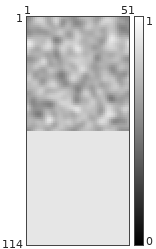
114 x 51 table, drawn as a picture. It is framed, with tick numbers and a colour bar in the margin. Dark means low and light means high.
The table splits into 2 rows of 1 panel. Panel 1,1: high, blotchy. Panel 2,1: very high, flat.
